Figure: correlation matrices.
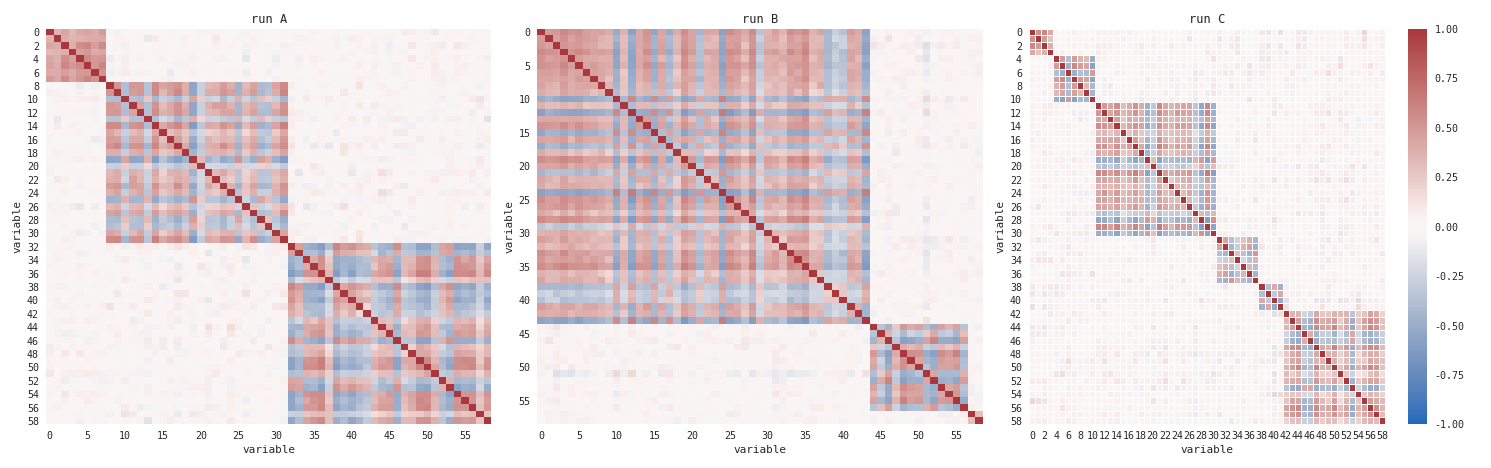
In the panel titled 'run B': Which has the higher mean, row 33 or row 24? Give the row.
33
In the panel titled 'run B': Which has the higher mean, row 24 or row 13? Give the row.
13
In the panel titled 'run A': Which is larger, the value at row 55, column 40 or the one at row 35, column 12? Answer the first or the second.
the second
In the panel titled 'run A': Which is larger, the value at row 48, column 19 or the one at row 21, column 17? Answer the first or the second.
the second
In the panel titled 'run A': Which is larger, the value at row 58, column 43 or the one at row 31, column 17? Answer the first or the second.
the second
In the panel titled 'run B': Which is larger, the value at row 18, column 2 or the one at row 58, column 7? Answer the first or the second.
the first
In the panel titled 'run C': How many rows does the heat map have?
59
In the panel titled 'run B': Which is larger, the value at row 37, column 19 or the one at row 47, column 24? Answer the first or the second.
the first
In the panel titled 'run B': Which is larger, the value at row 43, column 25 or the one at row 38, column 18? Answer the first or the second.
the second
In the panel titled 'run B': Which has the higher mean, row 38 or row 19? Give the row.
19
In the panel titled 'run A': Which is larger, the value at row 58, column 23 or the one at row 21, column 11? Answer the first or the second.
the second
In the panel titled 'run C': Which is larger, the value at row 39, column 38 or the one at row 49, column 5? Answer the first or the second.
the second
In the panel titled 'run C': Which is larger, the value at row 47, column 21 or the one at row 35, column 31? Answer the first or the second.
the second
